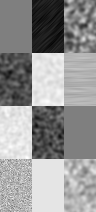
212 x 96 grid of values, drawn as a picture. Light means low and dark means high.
It is made of 4 by 3 panels. Panel 1,1: middling, flat. Panel 1,2: very high, slanting up to the right, faint in contrast. Panel 1,3: middling, blotchy, strong in contrast. Panel 2,1: high, blotchy. Panel 2,2: very low, blotchy, faint in contrast. Panel 2,3: low, streaked across, faint in contrast. Panel 3,1: very low, blotchy, faint in contrast. Panel 3,2: high, blotchy. Panel 3,3: middling, flat. Panel 4,1: low, fine-grained. Panel 4,2: very low, flat. Panel 4,3: low, blotchy.
